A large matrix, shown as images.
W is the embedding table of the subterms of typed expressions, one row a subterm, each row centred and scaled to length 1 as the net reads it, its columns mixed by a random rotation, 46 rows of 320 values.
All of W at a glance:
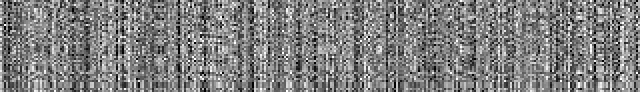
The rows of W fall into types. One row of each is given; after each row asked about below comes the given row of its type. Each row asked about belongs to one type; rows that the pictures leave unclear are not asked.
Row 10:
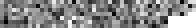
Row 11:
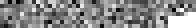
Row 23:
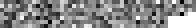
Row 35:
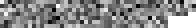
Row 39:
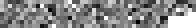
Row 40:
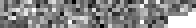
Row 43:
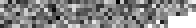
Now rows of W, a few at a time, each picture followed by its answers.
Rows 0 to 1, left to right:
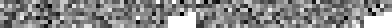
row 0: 23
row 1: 11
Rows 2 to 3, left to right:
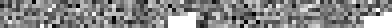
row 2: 11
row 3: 23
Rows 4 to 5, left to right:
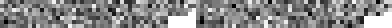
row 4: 10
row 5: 10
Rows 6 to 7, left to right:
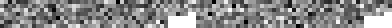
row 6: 43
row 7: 40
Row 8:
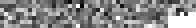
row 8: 43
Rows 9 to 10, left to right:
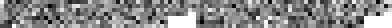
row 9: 43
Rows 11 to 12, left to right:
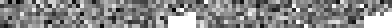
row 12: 40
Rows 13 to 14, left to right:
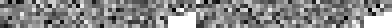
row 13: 11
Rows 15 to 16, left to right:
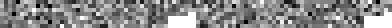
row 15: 40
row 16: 35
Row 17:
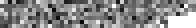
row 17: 43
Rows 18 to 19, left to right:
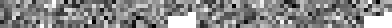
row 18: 10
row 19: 35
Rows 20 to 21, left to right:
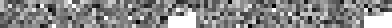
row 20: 39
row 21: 11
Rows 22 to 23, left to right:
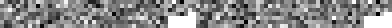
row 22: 35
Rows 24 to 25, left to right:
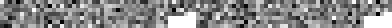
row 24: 11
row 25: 23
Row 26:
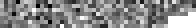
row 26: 40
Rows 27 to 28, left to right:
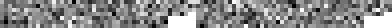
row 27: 10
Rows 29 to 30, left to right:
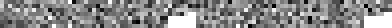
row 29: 39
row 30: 11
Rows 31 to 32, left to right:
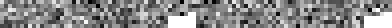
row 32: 11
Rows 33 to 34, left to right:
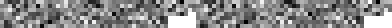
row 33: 35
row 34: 35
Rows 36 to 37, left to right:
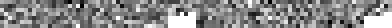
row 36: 43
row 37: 10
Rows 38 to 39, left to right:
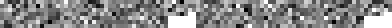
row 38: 35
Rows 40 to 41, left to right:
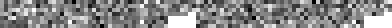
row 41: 43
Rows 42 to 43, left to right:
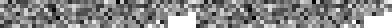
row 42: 43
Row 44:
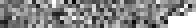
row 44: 10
